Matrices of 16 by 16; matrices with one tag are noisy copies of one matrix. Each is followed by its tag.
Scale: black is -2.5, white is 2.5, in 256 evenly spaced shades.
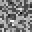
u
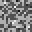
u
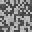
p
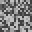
p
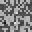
p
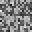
p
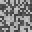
p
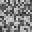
p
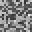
u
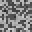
u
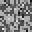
p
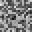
u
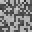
p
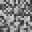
p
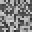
p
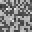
p
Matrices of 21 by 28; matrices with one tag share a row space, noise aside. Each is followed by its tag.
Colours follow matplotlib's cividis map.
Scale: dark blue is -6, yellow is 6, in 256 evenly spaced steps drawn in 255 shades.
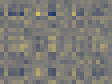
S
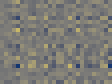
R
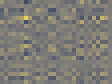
S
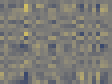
S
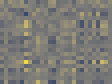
S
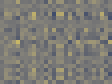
R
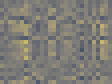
S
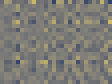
R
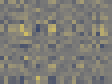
S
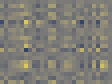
S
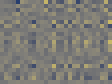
R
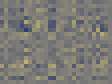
S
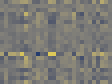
S
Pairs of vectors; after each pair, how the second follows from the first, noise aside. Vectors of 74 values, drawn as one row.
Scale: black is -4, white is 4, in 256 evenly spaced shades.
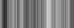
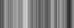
reversed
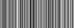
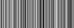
reversed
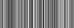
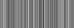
shrunk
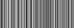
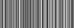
reversed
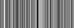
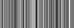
reversed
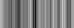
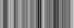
reversed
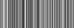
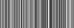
reversed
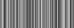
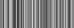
reversed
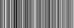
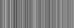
shrunk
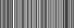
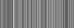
shrunk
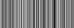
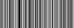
reversed
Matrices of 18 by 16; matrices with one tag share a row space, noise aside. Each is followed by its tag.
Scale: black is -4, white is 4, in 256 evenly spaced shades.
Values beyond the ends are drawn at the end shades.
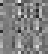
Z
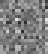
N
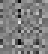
Z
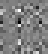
Z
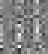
Z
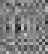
N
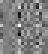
Z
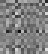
N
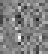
Z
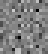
Z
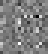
Z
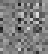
Z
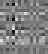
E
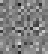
Z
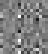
Z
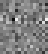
N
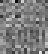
N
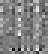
Z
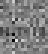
E
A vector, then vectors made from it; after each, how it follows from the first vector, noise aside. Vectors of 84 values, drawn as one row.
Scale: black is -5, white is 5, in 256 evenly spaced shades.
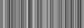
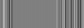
partly zeroed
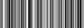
scaled up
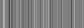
partly zeroed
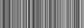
sign-scrambled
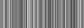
sign-scrambled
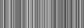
sign-scrambled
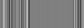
partly zeroed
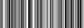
scaled up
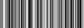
scaled up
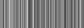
sign-scrambled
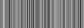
sign-scrambled
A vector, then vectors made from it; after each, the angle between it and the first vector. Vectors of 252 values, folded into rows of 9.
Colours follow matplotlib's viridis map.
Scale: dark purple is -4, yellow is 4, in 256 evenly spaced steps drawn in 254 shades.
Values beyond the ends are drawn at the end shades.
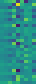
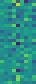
nearly parallel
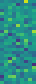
partly opposed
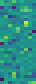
orthogonal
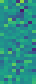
partly aligned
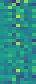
nearly opposite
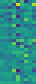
nearly parallel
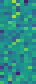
partly aligned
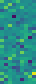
orthogonal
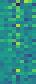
nearly opposite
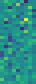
partly aligned
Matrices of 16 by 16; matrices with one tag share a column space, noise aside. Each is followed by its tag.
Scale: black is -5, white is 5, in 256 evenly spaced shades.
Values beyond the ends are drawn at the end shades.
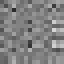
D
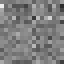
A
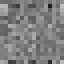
A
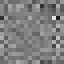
A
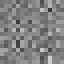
D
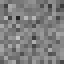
A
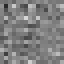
A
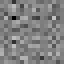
A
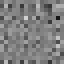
A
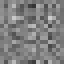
A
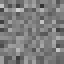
D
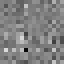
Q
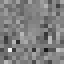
Q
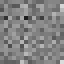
A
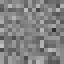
D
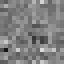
Q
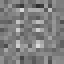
D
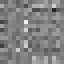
D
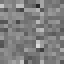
D
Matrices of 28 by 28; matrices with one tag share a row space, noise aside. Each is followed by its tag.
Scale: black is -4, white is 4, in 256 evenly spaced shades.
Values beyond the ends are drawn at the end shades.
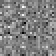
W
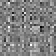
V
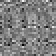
W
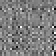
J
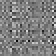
J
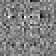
V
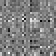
V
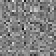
V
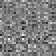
W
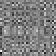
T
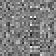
V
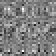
W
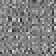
J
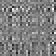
J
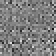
J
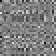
T
